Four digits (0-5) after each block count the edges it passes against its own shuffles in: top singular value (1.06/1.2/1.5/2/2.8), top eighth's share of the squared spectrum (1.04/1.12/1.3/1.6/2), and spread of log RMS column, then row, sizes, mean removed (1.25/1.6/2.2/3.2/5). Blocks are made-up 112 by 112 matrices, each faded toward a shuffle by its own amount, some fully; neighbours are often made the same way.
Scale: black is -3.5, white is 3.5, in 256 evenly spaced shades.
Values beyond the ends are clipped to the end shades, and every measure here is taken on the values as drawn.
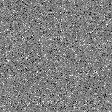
3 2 0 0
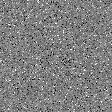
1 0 0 0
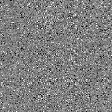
4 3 2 2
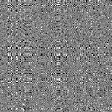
5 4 3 3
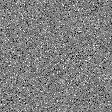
1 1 0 0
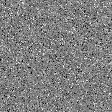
0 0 0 0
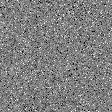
0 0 0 0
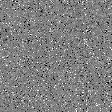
3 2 1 1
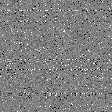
4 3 1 2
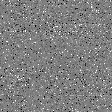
3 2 0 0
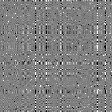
5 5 3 3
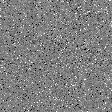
2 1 0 0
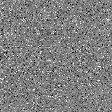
3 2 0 1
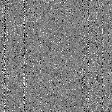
2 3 3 0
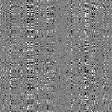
5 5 4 3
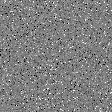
1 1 0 0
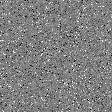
1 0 0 0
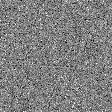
0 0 0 0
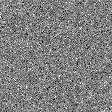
0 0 0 0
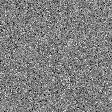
0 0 0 0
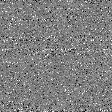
1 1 0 2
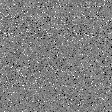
1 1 0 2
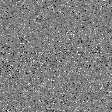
1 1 0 2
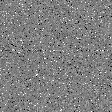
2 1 0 1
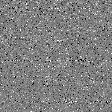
1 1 0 2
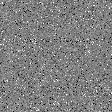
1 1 0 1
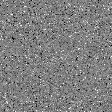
0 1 0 2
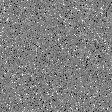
0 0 0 0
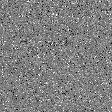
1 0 0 1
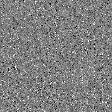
1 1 2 0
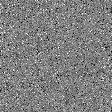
0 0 1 0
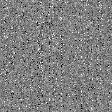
1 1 3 0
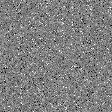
0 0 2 0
